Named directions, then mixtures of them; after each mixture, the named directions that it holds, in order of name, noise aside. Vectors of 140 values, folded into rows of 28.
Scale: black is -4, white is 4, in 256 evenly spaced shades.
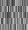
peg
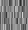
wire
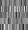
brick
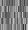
peg, wire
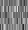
brick, peg, wire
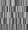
peg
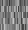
brick, peg, wire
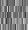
peg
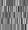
peg, wire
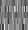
brick, peg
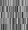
peg, wire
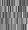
peg, wire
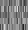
brick, peg, wire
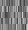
peg, wire
